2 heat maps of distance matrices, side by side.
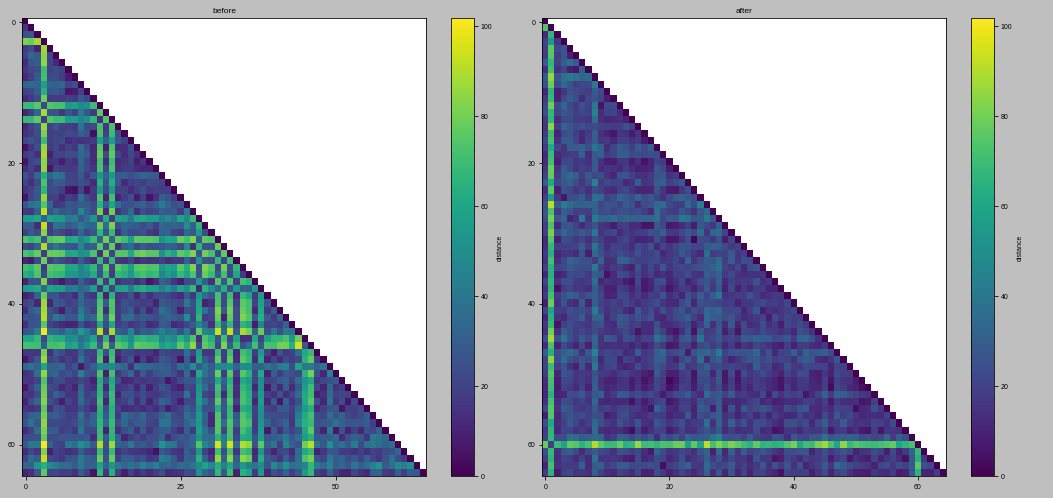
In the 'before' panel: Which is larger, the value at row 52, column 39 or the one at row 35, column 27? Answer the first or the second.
the second
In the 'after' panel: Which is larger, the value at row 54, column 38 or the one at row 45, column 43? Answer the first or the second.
the second
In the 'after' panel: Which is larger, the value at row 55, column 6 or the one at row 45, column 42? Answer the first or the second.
the second
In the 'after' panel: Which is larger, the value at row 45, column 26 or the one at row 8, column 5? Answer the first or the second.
the second
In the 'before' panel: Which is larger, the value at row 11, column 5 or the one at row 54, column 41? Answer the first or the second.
the first
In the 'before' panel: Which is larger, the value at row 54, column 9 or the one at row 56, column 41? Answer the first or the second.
the first
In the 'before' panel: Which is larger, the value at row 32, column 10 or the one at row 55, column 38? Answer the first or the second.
the second
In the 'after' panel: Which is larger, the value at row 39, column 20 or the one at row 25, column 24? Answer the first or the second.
the second
